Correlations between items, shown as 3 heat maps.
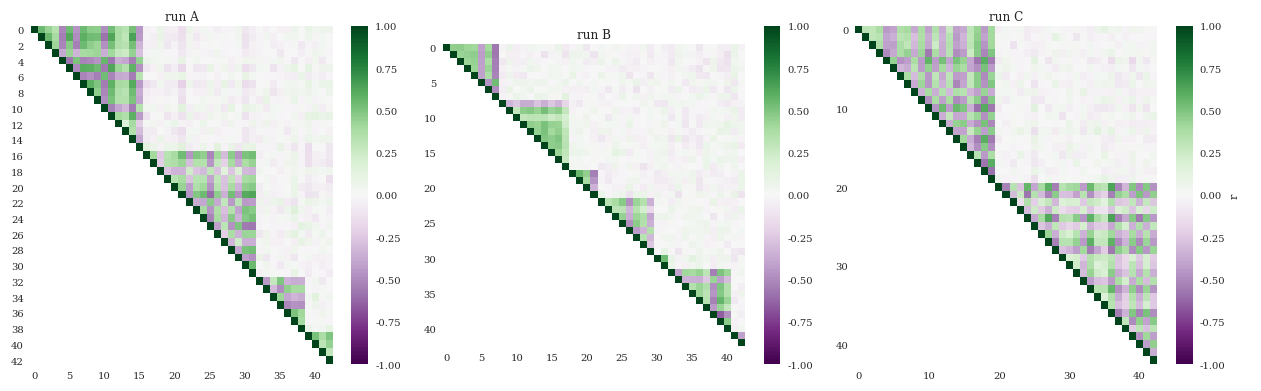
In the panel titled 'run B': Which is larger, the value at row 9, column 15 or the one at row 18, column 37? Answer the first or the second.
the first
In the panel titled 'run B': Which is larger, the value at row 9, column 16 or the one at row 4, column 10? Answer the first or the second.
the first
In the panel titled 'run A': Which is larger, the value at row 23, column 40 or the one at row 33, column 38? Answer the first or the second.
the second
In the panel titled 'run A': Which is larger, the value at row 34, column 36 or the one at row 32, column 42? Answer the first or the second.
the second
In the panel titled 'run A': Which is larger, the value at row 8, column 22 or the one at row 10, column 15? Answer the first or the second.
the second
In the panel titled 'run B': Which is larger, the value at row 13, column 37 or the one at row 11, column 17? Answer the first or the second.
the second
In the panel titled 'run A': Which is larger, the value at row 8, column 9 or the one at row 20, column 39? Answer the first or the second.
the first
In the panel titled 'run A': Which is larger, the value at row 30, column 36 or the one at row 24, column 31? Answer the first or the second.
the second
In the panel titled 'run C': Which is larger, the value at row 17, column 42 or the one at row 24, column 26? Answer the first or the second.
the second
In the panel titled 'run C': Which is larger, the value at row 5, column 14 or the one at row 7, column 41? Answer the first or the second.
the first
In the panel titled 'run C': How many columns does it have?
43
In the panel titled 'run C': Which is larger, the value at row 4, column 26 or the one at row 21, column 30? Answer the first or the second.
the first
